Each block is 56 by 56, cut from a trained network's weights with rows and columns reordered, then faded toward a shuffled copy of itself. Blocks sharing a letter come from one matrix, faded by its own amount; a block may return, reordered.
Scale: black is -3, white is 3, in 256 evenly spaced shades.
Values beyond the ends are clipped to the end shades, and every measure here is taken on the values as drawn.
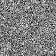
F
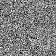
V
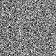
F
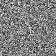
V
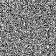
F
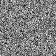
V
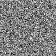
V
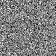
F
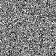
F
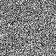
V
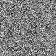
F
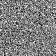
F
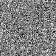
F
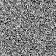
F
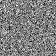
F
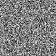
F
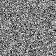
V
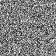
V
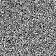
V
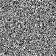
F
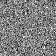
F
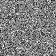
V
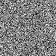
V
